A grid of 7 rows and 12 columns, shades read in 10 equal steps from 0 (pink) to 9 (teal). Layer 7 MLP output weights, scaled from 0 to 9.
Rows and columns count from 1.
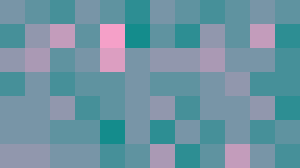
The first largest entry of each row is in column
6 6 12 1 12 5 8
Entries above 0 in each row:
12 11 12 12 12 12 12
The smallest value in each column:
4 3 2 5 0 5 3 4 3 2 2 6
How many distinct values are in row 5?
5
